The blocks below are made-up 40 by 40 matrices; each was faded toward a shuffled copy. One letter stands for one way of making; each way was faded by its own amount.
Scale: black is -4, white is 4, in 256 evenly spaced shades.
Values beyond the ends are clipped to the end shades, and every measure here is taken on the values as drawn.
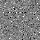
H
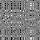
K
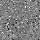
H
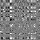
K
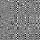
K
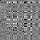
K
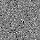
H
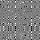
K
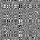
K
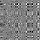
K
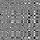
K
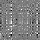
K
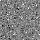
H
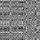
K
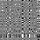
K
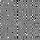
K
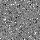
H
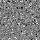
H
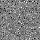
H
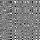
K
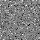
H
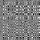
K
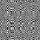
K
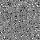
H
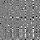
K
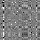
K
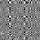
K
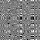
K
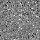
H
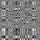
K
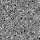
H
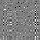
K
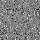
H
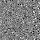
H
